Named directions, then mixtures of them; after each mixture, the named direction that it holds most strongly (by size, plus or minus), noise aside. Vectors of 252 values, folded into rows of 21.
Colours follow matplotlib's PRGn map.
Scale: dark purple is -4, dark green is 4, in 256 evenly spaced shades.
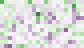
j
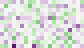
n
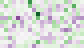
j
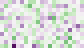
n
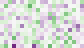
n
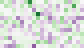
j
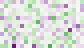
n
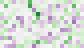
j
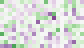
j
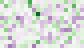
j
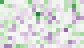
j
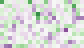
j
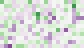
j
